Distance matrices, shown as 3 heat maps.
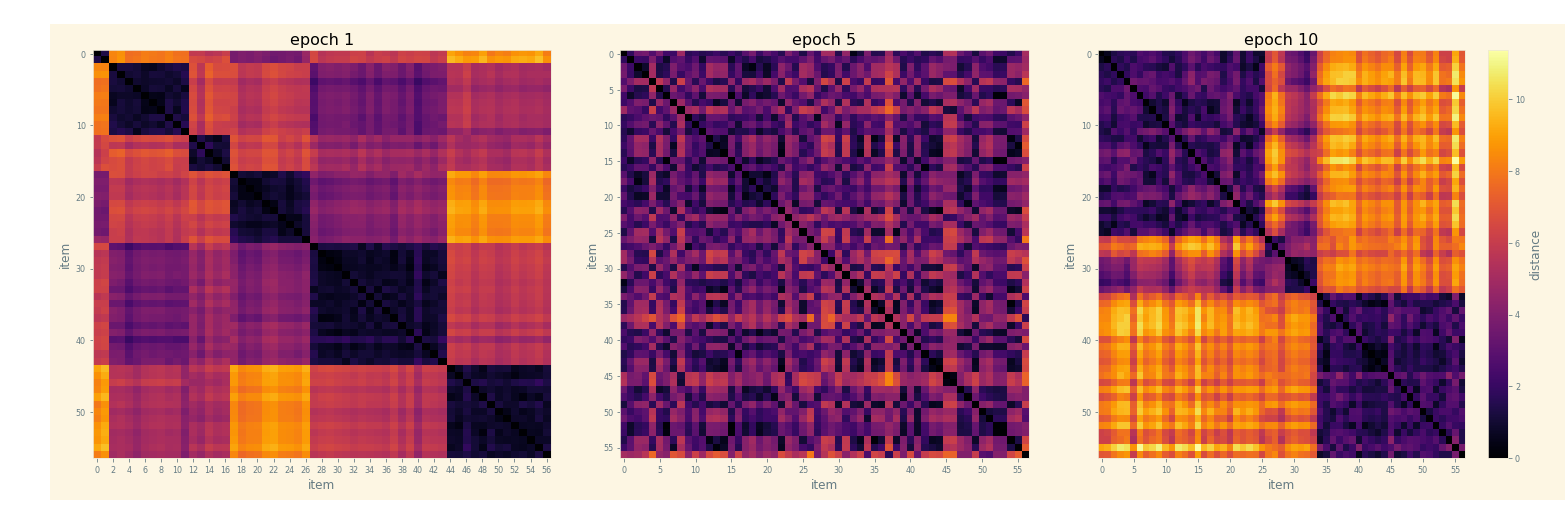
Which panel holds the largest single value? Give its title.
epoch 10
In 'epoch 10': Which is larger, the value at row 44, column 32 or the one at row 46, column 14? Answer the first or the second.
the first
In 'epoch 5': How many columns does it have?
57
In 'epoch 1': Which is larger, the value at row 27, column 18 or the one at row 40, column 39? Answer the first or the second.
the first
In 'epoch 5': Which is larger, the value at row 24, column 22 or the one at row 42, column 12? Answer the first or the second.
the first
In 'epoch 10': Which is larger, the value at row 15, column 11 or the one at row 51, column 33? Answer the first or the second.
the second
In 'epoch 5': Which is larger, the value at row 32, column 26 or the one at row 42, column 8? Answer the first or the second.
the second
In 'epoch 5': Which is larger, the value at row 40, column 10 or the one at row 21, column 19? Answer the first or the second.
the first
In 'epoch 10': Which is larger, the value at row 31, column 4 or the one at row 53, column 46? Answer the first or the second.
the first
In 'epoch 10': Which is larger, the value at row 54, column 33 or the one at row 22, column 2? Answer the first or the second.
the first
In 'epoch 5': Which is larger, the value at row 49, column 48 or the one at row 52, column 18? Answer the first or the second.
the first
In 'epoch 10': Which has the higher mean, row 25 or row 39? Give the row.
39
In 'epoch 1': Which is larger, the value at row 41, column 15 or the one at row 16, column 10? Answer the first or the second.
the second
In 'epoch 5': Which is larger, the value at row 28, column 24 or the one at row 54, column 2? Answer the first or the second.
the second
